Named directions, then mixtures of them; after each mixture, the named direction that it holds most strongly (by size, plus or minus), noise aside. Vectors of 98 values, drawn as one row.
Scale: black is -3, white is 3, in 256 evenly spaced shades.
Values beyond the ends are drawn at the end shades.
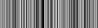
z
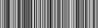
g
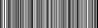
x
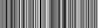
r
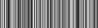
g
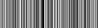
z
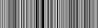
z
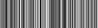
r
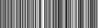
z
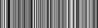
g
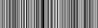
z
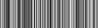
g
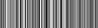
r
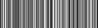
x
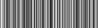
g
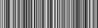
g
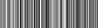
r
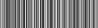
z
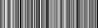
r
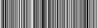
x
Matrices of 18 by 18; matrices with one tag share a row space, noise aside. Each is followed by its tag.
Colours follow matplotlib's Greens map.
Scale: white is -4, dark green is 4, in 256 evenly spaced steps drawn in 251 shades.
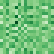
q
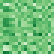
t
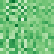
q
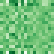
q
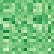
t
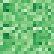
t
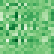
q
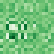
q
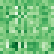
q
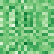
q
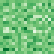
t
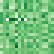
q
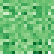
t
